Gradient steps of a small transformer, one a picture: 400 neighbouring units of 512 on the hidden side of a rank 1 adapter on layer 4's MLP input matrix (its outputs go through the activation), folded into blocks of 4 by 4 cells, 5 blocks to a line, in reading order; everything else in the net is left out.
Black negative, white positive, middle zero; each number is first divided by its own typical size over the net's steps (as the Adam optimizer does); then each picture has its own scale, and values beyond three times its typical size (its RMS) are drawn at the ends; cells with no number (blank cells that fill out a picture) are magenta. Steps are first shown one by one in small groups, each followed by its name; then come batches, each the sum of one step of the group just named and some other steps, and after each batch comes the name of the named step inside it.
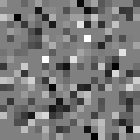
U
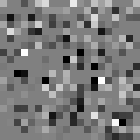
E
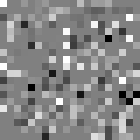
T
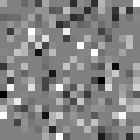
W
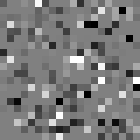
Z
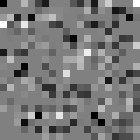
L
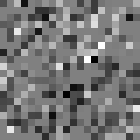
W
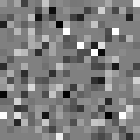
W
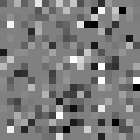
Z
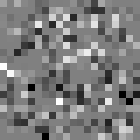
T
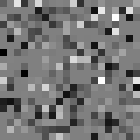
Z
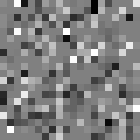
W
